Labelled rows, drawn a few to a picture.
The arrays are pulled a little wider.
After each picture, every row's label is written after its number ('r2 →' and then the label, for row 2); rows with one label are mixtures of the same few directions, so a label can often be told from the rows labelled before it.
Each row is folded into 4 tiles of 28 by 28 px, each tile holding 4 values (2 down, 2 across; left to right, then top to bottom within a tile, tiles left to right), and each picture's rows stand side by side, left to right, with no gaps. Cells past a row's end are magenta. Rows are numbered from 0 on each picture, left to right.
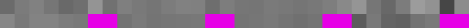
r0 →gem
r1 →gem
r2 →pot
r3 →gem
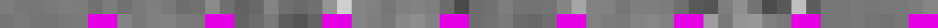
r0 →gem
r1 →gem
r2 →pot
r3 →pot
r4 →pot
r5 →pot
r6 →gem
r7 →pot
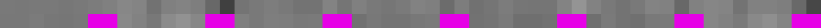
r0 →pot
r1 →pot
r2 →gem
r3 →gem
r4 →pot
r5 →gem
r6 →pot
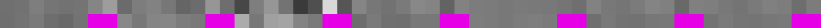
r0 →pot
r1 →gem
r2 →gem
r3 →gem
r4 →pot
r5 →gem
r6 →gem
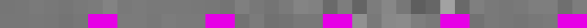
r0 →pot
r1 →pot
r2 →gem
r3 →gem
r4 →gem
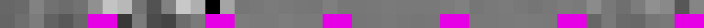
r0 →pot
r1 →gem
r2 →gem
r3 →pot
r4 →gem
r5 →gem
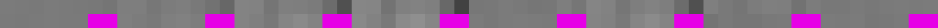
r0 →pot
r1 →pot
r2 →pot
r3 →pot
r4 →gem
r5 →pot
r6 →gem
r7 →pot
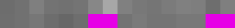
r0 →pot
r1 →gem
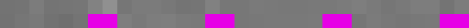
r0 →pot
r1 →gem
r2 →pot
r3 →gem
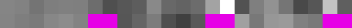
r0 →pot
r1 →pot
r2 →gem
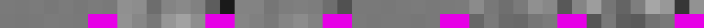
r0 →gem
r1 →pot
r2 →pot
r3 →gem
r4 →gem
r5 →gem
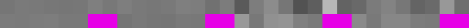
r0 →gem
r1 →gem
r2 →gem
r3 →gem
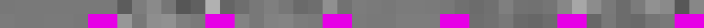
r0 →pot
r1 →gem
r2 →gem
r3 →pot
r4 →pot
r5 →gem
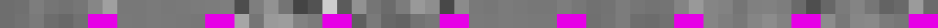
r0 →pot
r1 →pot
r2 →gem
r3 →gem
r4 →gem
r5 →pot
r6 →pot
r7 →gem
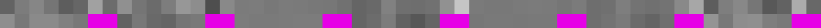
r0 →gem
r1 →gem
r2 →pot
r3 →pot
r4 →gem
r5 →pot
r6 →gem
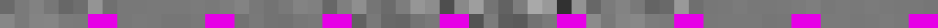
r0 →gem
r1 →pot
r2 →gem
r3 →gem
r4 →gem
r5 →gem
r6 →pot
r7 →pot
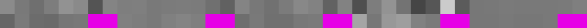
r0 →gem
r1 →pot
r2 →gem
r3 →gem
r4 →pot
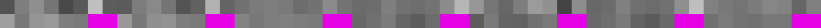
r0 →gem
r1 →gem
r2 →gem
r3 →pot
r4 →gem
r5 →pot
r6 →gem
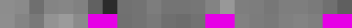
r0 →pot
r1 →pot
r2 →pot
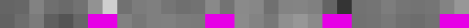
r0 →pot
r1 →gem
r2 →pot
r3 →pot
